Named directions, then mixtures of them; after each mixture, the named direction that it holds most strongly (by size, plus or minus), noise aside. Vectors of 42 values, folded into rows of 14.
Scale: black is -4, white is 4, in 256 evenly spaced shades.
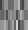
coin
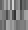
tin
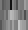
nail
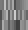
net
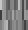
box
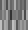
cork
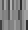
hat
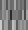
cork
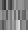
net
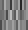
tin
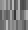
tin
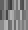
coin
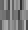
hat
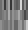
hat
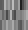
tin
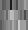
nail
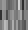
box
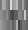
nail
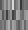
tin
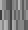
box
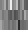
nail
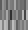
cork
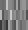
cork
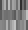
tin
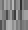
tin
